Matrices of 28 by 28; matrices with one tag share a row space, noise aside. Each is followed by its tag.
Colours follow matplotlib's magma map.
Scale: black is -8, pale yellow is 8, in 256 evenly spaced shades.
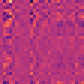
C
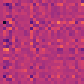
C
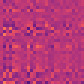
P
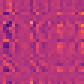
C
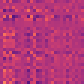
P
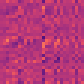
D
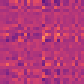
D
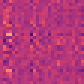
C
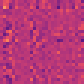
C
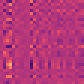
C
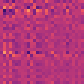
P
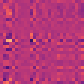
C
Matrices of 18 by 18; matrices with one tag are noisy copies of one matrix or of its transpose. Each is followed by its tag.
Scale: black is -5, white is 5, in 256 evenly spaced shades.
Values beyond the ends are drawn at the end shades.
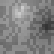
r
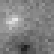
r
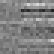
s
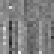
s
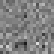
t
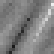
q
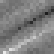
q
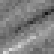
q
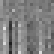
s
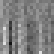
s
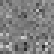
t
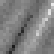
q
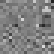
t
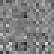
t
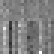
s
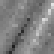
q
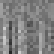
s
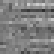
s
